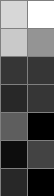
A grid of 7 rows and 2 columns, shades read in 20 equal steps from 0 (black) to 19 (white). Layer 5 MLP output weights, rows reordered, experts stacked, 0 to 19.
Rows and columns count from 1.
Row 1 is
16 19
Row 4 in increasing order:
3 4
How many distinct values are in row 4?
2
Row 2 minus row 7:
12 11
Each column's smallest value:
1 0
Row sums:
35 26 8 7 7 6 3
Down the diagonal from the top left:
16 11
